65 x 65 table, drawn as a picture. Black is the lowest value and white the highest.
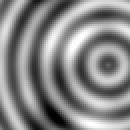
Odd rows or columns: none. Lone odd cells: none. Ninth with the lowest average: bottom middle. Rings: centred on the middle right.
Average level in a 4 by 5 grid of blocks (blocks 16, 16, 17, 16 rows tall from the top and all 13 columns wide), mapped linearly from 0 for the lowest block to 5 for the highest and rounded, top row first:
3 1 3 4 4 | 3 3 5 3 2 | 3 2 1 2 2 | 3 0 0 5 4
